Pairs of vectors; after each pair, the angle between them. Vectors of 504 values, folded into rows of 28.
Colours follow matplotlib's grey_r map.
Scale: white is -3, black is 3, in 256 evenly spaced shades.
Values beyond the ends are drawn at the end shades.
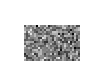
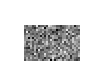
partly opposed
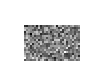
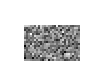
nearly opposite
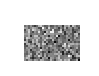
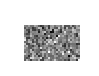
nearly opposite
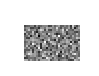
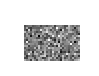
partly aligned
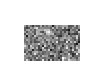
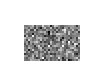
partly opposed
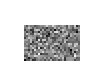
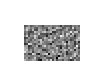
orthogonal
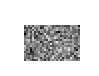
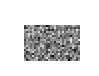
orthogonal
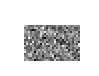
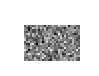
orthogonal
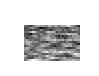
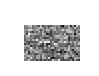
partly opposed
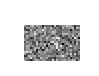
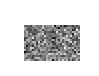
partly opposed
